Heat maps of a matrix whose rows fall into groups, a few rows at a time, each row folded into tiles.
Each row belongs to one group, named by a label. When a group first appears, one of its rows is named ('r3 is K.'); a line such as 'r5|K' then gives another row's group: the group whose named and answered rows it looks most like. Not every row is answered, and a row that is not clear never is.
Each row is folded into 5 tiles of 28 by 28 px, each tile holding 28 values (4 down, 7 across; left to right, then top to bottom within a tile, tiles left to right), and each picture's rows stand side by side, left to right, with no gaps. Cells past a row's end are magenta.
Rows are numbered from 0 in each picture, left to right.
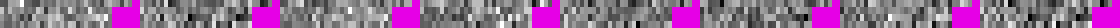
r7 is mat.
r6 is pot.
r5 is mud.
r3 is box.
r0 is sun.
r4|mat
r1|mat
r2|sun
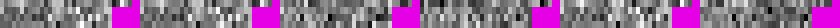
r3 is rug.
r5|mud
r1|box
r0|box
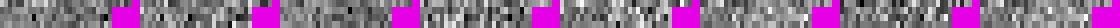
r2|mud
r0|mud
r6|rug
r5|sun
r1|mat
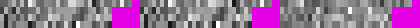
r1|pot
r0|pot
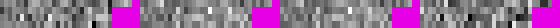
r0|pot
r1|sun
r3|mat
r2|sun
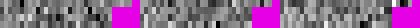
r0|mud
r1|mat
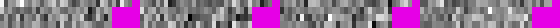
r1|mat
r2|pot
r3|sun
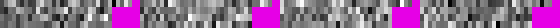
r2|box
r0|rug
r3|mat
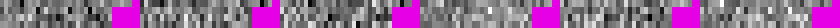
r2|mat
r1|rug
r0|mud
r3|sun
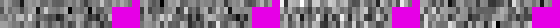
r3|mat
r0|mud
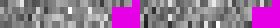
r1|pot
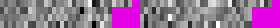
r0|pot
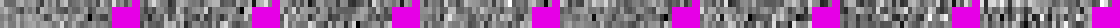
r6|rug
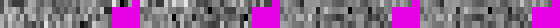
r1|mud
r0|rug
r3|mud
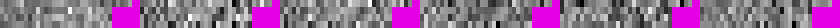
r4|rug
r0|sun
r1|pot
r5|pot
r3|mat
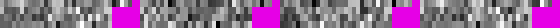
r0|box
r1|mat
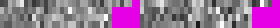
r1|box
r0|sun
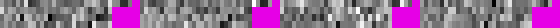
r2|box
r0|mat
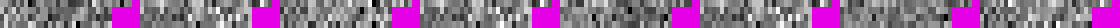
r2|pot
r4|mud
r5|box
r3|box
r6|mud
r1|box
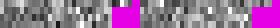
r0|box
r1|sun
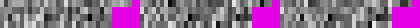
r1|mat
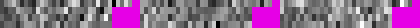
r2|box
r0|rug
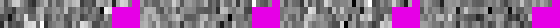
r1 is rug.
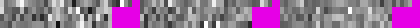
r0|box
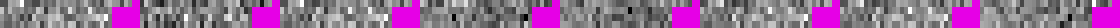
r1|rug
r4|mud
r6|sun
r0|sun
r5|sun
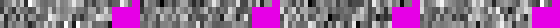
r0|pot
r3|box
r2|mat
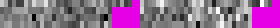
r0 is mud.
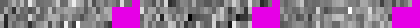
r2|sun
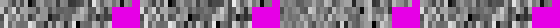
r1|mat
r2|pot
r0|mat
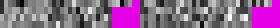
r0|rug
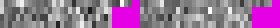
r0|box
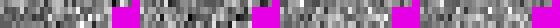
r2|sun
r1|mat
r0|box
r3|sun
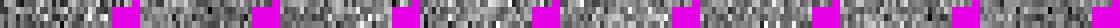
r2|box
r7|mud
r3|pot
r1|mud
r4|sun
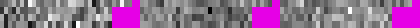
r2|sun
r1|mud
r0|pot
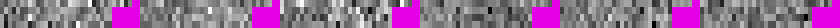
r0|pot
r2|box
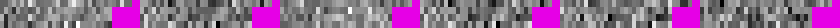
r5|mud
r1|mat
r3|mat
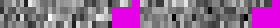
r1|mud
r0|pot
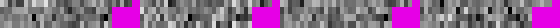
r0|mud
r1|mat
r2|mud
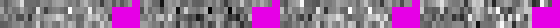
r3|box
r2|sun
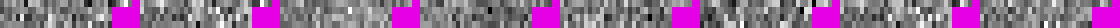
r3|mud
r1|box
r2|sun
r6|box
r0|pot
